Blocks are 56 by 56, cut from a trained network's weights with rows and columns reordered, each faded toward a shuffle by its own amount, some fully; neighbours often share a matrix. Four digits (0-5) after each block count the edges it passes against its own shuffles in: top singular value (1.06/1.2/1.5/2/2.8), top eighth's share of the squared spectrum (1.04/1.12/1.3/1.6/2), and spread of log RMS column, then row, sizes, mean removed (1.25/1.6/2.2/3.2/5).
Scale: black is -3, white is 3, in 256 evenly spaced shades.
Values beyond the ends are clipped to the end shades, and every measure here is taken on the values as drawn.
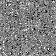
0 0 0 0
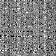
3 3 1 3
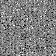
2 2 0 1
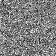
0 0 0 0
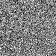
0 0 0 0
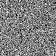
1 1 0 0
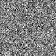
3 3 1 0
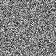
0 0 0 0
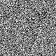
1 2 0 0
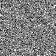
1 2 0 0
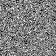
1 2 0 0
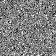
1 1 0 0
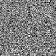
3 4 2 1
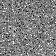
0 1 0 0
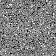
0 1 0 0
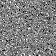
0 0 0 0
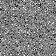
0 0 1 0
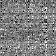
3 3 3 0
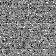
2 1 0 0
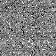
1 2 1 0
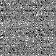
2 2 2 0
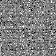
2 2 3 0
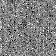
1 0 0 0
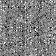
2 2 0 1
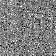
1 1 0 0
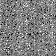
2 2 0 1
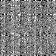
3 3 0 3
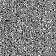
0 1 0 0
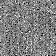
1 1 0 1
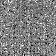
2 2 0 1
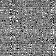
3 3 3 0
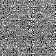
2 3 3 0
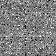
1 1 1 0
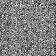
2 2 0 1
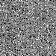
1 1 0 1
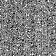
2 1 0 0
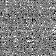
2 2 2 0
